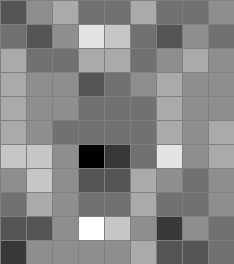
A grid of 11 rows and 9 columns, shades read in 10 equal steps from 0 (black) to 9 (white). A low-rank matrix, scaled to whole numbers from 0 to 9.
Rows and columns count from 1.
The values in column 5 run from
2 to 7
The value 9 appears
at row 10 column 4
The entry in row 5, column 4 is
4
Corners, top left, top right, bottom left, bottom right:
3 5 2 4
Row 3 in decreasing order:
6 6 6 6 5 5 4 4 4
